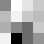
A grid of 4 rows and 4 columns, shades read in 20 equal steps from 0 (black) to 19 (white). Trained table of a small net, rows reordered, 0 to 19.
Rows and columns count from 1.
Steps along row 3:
down down up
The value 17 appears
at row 1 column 3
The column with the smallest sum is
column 2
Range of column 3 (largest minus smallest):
9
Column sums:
55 47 48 55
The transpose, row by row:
10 14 13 18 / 19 18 10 0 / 17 15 8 8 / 15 14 15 11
